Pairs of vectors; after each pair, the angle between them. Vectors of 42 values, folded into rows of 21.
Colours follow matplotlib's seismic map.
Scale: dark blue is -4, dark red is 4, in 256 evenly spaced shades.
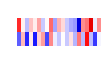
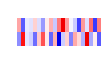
partly aligned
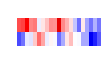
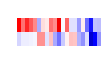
nearly parallel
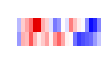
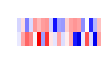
partly aligned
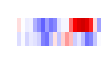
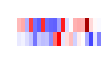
partly aligned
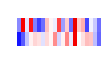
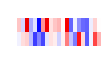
orthogonal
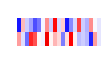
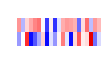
nearly opposite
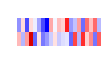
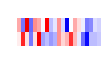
partly opposed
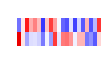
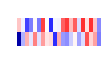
nearly opposite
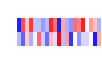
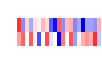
nearly opposite
